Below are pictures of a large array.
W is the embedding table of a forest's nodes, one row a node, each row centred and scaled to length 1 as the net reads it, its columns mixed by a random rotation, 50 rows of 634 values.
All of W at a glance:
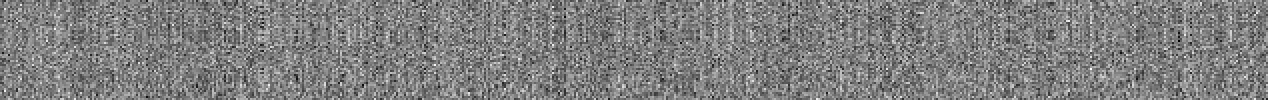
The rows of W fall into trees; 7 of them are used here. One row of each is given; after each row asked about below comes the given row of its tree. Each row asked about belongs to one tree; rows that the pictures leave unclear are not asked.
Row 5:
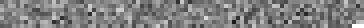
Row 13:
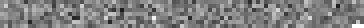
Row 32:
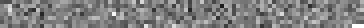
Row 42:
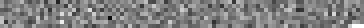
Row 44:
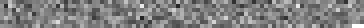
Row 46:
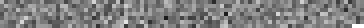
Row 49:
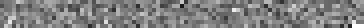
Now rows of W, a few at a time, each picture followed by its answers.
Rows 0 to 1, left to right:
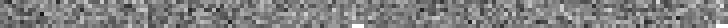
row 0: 32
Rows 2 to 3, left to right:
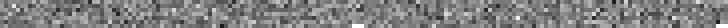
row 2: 44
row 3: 13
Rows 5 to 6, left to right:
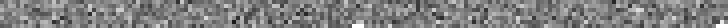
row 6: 13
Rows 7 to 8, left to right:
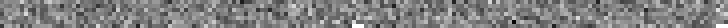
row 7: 49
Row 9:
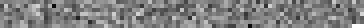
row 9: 13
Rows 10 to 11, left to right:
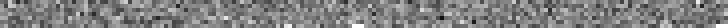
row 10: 44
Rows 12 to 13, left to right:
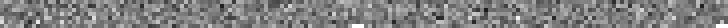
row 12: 42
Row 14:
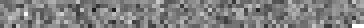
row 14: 49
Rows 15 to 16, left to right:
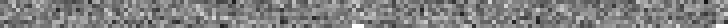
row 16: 44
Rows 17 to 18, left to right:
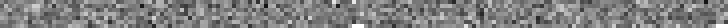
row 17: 13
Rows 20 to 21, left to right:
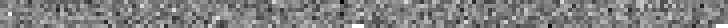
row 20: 44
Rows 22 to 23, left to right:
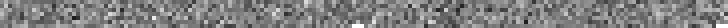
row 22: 13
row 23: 49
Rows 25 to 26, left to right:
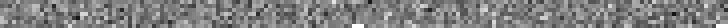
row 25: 13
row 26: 5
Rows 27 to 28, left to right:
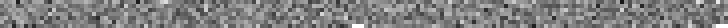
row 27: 46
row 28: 13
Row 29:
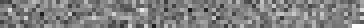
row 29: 32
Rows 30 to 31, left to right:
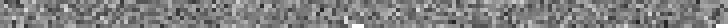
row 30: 46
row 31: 5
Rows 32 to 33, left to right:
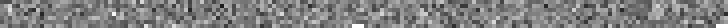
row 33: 49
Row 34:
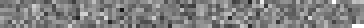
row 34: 13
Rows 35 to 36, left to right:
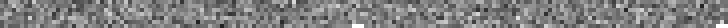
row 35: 44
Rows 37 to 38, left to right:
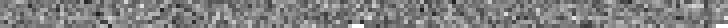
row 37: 44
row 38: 44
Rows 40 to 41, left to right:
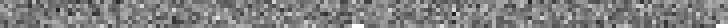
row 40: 44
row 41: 5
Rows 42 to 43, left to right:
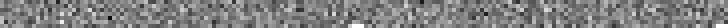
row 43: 42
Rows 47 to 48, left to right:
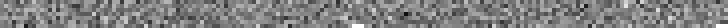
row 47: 46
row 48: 32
